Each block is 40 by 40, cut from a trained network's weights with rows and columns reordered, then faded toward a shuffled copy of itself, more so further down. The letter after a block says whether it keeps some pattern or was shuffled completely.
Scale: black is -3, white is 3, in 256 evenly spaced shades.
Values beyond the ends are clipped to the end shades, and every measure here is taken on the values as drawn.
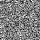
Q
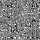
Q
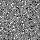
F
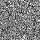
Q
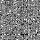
Q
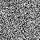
F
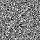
Q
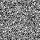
Q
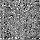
Q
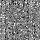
Q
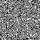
F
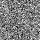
F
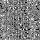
Q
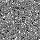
F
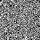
Q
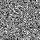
F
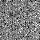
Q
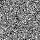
F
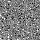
F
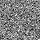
F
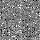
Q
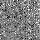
Q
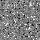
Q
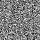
F
